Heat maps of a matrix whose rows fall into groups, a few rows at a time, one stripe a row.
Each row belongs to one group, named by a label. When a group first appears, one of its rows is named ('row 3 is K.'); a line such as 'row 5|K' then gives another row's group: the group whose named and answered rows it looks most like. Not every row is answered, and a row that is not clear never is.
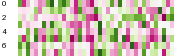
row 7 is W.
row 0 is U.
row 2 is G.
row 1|U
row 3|W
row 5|U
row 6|W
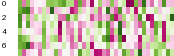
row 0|U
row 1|W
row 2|G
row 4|W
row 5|W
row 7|G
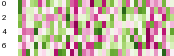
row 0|U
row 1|G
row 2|G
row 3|U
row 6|U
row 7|U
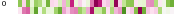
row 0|G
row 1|U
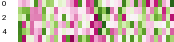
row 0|U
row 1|W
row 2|W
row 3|G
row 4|W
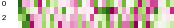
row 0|U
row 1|W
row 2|W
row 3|W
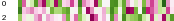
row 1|U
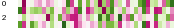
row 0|G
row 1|U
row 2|W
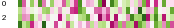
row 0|U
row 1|G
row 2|G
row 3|W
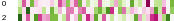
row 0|G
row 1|W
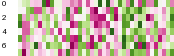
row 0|W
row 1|G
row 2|G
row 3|G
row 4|G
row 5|G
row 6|U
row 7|G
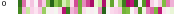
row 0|U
